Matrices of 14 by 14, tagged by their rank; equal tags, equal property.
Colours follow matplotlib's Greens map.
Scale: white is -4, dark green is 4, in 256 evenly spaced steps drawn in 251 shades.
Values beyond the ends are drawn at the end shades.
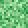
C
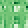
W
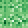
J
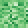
J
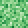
C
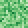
C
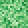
C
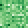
J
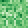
J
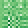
W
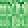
J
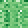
J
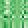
W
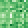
J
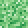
C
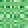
W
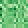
W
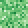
C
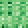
W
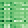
W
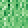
J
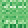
W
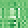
W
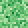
C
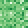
J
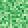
C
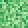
C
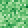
C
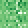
J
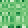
W
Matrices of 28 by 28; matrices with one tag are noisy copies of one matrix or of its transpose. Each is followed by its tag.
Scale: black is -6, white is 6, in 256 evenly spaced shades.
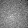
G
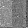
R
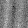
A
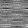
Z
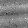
A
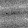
A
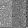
R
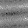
A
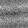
A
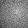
G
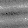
A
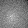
G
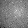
G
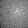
G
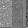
R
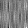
Z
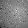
G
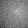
G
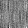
Z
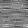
Z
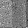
R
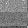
R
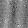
A
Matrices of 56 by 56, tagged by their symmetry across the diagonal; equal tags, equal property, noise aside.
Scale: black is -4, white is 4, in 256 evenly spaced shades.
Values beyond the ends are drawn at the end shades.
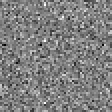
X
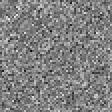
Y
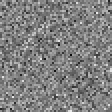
Y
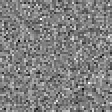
X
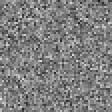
X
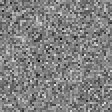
Y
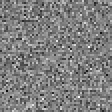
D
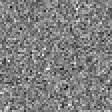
D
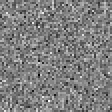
D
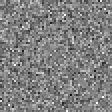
Y
